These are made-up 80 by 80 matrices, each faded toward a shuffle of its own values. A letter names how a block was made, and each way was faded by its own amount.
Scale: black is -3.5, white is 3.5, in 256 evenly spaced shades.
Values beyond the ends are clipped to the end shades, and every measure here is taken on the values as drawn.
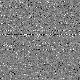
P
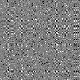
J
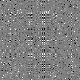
J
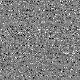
P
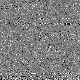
P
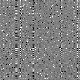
J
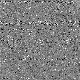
P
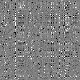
J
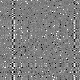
J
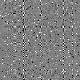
J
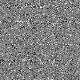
P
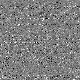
P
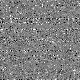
P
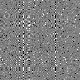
J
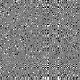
J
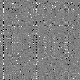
J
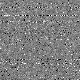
P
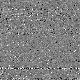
P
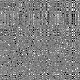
J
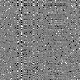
J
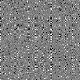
J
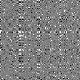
J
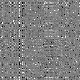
J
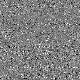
P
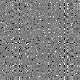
J
